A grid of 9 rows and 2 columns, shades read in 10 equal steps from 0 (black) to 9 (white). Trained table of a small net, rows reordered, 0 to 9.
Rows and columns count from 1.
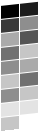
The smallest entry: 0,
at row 1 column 1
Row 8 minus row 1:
8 7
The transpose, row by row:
0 2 6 4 5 7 5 8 7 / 1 5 3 7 6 4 7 8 9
